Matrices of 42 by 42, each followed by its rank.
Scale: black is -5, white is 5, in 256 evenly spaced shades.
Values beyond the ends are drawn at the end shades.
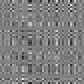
two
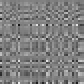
two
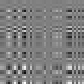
one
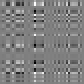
one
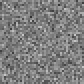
full rank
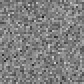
full rank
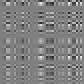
one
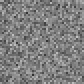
full rank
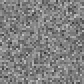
full rank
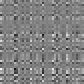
two
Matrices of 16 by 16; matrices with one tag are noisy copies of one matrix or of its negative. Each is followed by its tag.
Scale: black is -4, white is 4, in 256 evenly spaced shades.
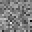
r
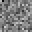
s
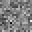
r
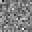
s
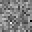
r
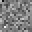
s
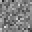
s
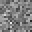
r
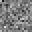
s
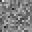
s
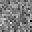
r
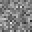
r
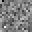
s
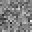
r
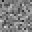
s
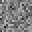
s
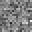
r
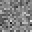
r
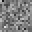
s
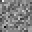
s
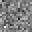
s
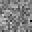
r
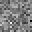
r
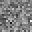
r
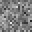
r
